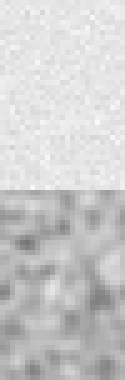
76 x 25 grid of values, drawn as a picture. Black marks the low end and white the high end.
It is made of 2 by 1 panels. Panel 1,1: very high, fine-grained, faint in contrast. Panel 2,1: high, blotchy.
